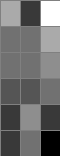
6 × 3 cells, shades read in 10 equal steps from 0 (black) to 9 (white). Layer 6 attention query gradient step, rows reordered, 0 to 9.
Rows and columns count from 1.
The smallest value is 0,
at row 6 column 3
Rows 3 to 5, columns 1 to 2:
4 4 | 3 3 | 2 5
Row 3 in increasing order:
4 4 5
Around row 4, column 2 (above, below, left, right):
4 5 3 4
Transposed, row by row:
6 4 4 3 2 2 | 2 4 4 3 5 4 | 9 6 5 4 2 0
